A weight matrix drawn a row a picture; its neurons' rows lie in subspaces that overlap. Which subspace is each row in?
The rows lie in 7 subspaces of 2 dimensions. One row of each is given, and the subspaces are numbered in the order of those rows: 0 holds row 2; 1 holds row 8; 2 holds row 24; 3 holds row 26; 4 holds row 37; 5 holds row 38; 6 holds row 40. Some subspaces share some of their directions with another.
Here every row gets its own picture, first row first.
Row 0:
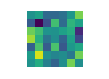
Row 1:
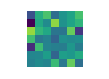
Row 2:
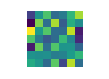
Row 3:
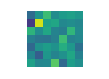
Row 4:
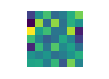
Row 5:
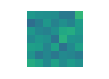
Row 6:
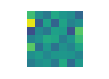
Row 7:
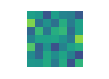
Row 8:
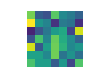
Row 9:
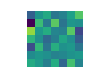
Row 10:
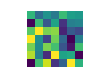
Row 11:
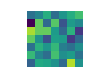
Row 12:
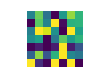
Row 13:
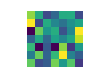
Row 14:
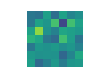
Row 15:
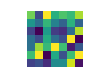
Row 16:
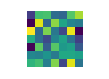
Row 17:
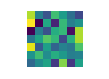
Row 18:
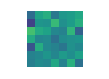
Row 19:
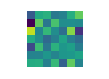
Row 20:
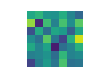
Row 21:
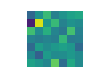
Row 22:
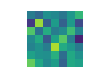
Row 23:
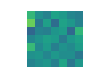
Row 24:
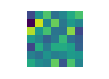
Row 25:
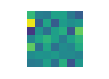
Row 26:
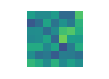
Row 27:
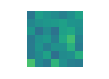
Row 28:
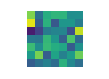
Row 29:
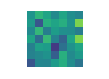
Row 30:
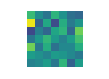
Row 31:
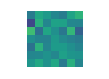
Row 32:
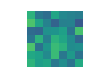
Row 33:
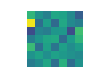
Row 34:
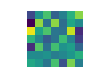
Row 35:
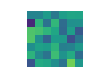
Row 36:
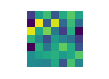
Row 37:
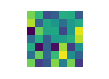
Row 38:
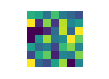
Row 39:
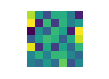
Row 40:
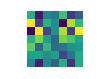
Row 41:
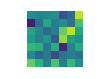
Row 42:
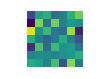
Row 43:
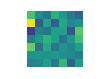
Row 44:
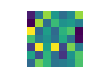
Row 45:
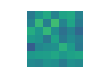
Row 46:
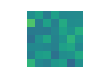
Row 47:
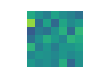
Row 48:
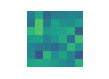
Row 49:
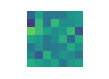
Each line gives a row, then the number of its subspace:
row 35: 5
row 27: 5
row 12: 4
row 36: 3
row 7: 0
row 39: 4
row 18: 1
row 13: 4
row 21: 2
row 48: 0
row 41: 3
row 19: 6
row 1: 1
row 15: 0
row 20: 1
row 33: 3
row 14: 6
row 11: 5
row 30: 3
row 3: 2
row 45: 3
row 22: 1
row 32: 1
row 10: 5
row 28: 0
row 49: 0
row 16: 6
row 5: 3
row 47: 5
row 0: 2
